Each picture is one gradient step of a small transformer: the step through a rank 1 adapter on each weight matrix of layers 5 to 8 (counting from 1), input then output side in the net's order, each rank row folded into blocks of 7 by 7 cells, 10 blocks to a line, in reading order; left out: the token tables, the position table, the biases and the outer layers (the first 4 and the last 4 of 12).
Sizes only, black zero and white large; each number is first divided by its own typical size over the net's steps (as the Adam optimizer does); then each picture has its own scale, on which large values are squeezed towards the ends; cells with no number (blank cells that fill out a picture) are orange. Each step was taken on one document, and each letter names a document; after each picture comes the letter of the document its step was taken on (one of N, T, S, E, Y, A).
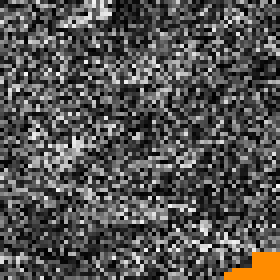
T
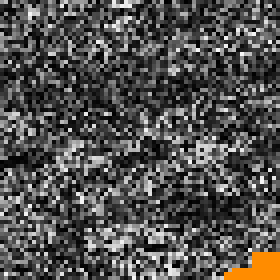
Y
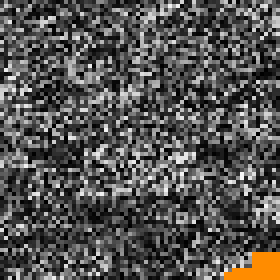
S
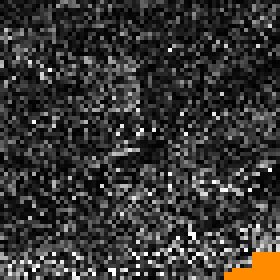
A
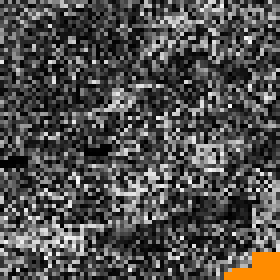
Y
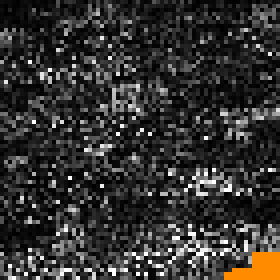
A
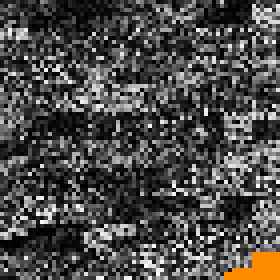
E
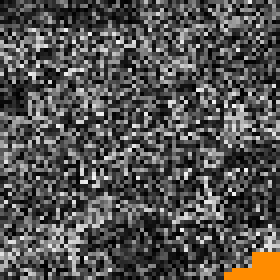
S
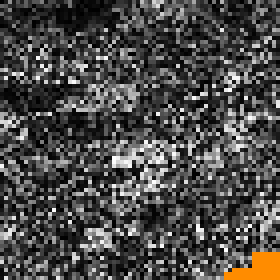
E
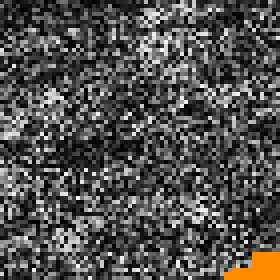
S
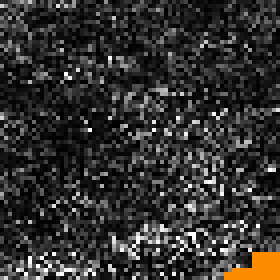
A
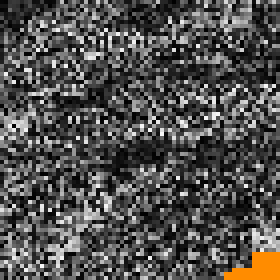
S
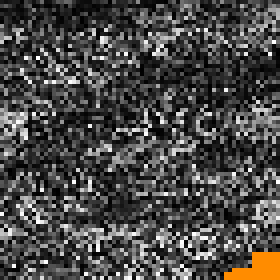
E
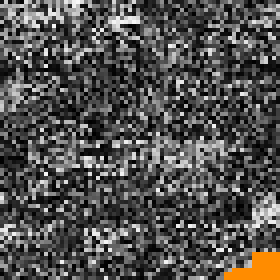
Y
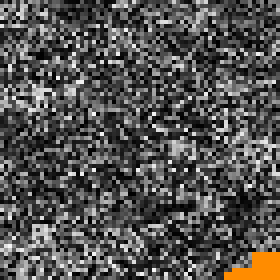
S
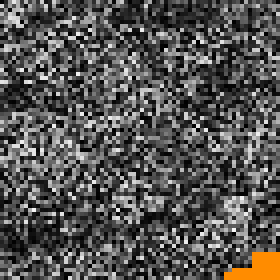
T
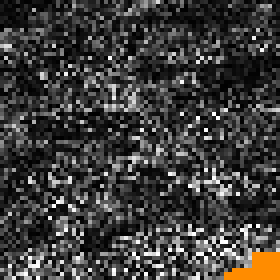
A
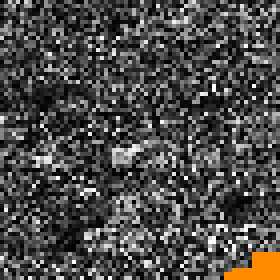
E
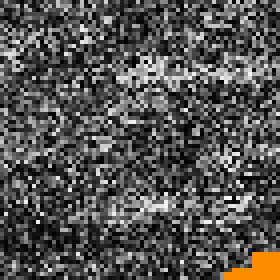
T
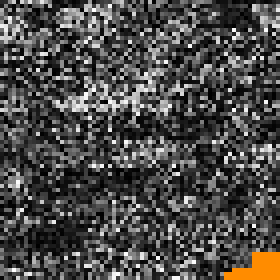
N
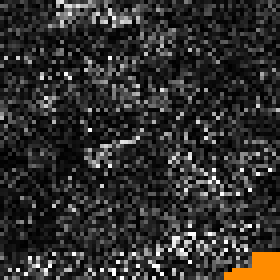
A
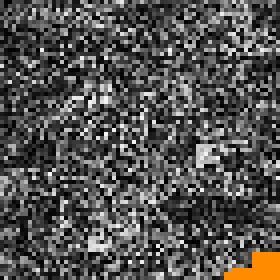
Y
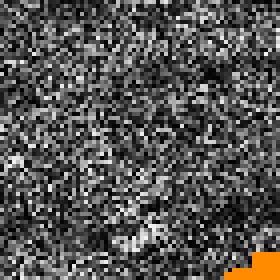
S
